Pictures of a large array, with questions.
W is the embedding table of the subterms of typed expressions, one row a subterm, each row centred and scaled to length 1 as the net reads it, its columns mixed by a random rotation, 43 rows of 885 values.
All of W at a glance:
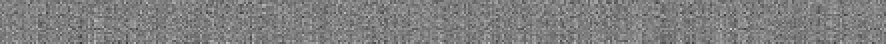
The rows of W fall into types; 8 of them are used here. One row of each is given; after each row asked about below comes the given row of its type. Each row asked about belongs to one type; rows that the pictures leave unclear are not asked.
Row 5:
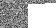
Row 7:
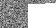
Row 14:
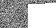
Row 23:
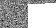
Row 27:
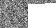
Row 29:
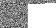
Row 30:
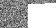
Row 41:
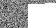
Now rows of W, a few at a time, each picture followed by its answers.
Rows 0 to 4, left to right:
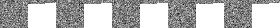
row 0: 14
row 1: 27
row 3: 27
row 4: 7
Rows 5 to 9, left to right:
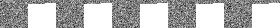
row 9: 41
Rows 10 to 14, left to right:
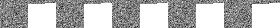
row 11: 41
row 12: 7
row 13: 7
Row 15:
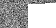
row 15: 14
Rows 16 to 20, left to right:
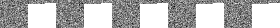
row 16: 30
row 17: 27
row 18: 23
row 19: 41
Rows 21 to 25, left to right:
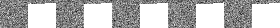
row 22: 30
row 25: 7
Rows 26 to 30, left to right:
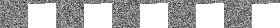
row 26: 23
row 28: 29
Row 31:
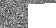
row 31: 5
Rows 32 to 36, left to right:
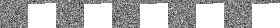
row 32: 7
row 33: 27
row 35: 14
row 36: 23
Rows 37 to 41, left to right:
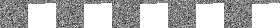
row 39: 27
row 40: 23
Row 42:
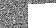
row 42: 23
